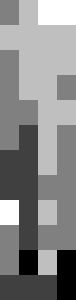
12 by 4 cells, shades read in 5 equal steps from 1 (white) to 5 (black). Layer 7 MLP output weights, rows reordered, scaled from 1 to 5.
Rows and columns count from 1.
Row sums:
7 8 9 10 10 12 13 14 10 13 15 17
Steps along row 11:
up down up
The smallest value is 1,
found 3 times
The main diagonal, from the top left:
3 2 2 3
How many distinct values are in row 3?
2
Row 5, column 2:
3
